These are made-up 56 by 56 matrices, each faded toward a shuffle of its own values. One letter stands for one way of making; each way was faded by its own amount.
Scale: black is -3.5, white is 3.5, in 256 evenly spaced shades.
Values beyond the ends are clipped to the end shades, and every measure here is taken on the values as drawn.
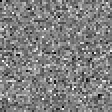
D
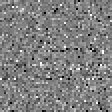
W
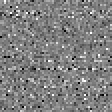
W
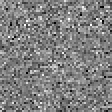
D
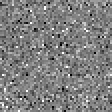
W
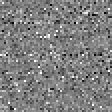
W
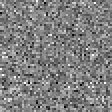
D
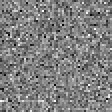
D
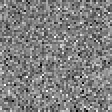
D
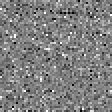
W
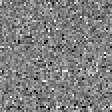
D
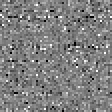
W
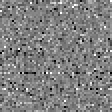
W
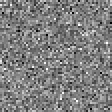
D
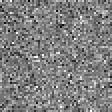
D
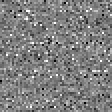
W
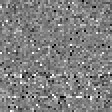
W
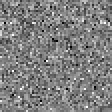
D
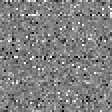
W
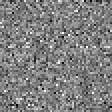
D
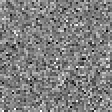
D
